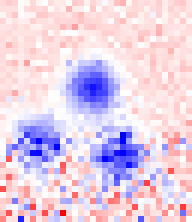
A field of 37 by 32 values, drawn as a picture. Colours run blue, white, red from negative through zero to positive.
No row or column stands out. There are three dips. The values are skewed, with a long tail toward low values. The top part is calmer, up to a seam about 60% of the way down.
